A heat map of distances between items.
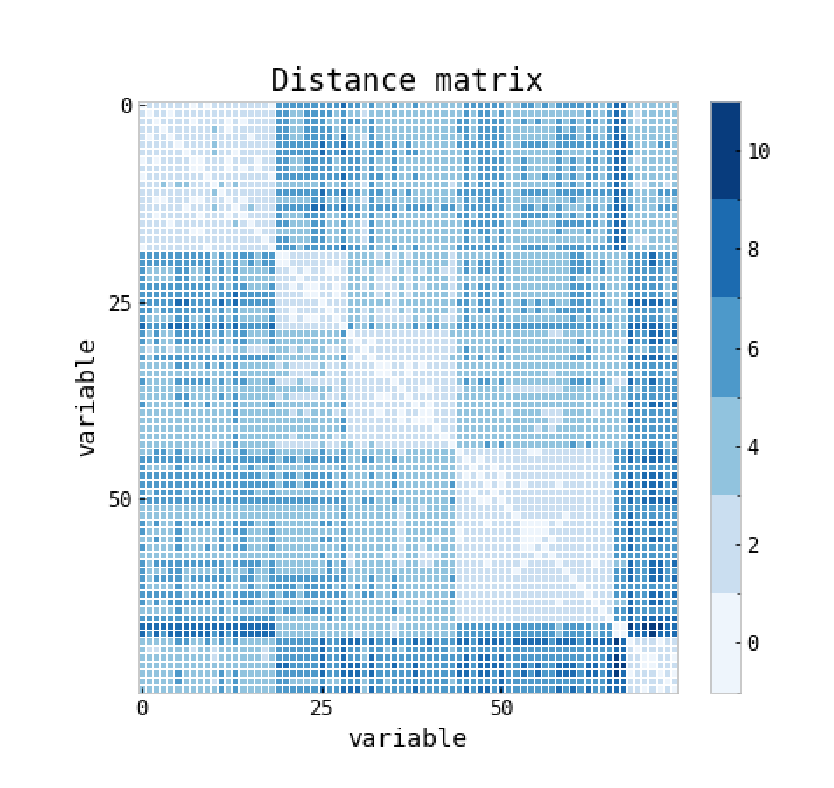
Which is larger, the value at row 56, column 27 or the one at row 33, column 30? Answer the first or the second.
the first
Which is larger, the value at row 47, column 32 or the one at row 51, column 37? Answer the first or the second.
the first
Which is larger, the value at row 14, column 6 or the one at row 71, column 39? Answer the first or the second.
the second
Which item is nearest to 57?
55
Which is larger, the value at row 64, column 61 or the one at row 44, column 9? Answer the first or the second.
the second
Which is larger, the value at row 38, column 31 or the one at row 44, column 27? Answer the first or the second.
the second
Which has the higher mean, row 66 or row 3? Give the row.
66
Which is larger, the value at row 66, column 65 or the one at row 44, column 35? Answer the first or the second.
the first
